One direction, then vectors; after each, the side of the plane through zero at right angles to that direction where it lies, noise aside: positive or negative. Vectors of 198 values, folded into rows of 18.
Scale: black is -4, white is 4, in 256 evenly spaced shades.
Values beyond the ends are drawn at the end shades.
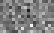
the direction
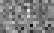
negative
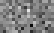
negative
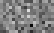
negative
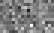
positive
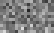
positive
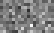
positive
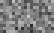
negative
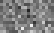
positive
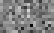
negative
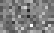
positive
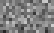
negative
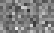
positive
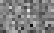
negative
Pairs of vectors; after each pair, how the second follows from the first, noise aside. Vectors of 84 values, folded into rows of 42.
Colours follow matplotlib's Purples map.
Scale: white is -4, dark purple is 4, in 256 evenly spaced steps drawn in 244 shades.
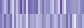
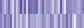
copied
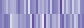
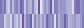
reversed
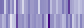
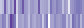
negated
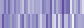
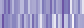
copied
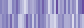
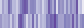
negated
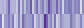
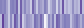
negated
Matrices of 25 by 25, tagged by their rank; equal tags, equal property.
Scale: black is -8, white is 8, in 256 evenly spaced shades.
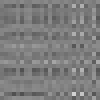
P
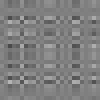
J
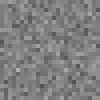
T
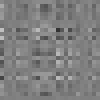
P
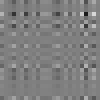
J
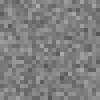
T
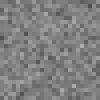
T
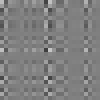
J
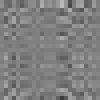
P
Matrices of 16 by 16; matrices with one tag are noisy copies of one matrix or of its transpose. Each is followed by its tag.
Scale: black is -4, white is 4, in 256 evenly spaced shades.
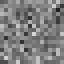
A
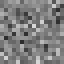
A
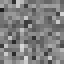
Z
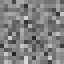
Z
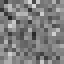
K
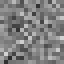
A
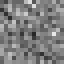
K
